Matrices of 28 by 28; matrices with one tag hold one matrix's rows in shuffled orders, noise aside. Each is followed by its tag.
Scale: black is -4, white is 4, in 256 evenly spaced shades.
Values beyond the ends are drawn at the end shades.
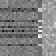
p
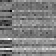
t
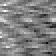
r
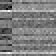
t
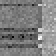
p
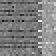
p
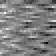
r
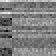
t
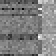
p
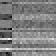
t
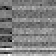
t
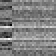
t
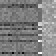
p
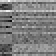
t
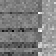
p
